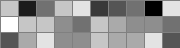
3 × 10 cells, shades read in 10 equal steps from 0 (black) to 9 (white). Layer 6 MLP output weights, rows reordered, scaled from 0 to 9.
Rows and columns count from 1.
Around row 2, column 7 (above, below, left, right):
3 6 7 5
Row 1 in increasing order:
0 1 2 3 4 4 7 7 8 8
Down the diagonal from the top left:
7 7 8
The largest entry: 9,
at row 2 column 1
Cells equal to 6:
4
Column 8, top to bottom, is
4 5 6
